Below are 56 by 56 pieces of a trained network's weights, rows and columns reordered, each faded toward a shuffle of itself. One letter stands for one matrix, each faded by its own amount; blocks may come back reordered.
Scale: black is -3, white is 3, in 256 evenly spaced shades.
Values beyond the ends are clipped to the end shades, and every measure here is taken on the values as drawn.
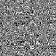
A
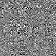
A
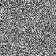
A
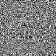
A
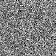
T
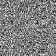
A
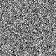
T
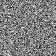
T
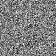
T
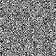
A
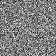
T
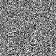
A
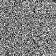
A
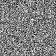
T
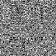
A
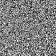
T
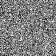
T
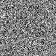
T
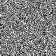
T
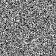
T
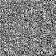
A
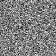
T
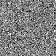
T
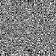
A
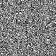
T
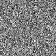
T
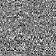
A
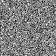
T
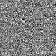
A
